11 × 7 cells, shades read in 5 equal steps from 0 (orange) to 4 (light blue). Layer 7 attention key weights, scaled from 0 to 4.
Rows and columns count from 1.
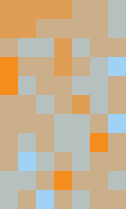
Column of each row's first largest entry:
7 7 2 7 2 3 7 2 2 1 3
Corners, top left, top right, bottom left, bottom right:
1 3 3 2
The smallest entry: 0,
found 4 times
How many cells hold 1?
9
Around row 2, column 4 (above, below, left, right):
1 1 2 2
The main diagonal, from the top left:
1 1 3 1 3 3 4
